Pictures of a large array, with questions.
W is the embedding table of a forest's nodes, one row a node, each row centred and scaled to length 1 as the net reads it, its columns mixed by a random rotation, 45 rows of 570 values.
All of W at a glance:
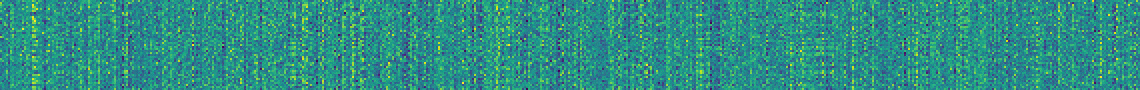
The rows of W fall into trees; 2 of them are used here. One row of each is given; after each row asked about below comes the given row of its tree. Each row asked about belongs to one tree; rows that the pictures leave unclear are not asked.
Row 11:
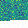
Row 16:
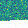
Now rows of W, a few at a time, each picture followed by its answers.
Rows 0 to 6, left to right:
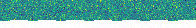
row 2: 11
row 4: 11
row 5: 11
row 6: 16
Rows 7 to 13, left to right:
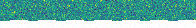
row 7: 16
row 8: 11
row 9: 11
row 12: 16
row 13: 11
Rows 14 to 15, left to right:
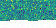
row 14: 11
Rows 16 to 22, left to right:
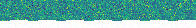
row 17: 11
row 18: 11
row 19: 16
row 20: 11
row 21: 16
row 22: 11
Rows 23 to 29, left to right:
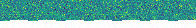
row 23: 16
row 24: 16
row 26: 16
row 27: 16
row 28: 11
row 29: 11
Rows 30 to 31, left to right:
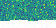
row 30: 11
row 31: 16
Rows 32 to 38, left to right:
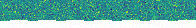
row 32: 16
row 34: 11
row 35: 16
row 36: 16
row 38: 16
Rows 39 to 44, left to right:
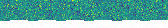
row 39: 11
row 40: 11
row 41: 11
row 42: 16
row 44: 11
